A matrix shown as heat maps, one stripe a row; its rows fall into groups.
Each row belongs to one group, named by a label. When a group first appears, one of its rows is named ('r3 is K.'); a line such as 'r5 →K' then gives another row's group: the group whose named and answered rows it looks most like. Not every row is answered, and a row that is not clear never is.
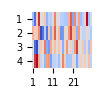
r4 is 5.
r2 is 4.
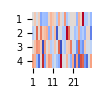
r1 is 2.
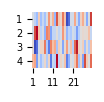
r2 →5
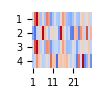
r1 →5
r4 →2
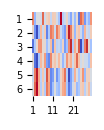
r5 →5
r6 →5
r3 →4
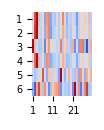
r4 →5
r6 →4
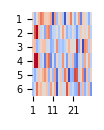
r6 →2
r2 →5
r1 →4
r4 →5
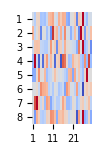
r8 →2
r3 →2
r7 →5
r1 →2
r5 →4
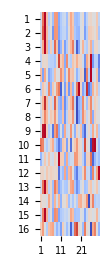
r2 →5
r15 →5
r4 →2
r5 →2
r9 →5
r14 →4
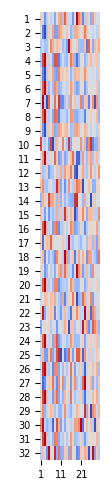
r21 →5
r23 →4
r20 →5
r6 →5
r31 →5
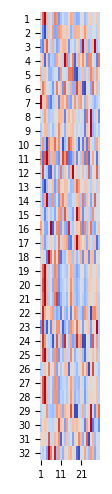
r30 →2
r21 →5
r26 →4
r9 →2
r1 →5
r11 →4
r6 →5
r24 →5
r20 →5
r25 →5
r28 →5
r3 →4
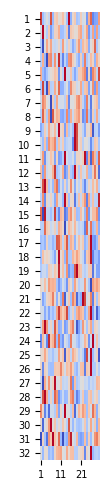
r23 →5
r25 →2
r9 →2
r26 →2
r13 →5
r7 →4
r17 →2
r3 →4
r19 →2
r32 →2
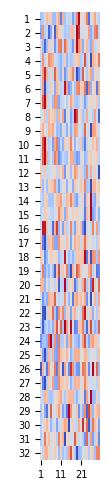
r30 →4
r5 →5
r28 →2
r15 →2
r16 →5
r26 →4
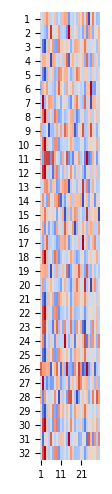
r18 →5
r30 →5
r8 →5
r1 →4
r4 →4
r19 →4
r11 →4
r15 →2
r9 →2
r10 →5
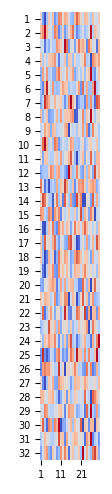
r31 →2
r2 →5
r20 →4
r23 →4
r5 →2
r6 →4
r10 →5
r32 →4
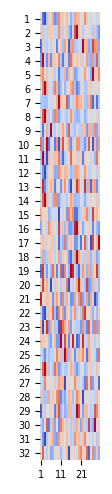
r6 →5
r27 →2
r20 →4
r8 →5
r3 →4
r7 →2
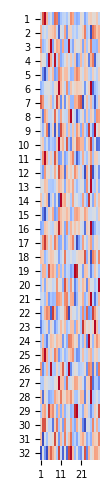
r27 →2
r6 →2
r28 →2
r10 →2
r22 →4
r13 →2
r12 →2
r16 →2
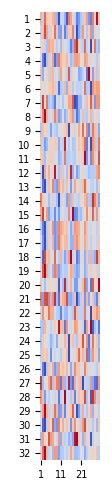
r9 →4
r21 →4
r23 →2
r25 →4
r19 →5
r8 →5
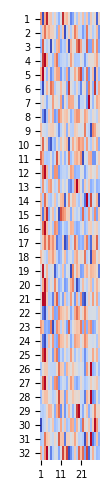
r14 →2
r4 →5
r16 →5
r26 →2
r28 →2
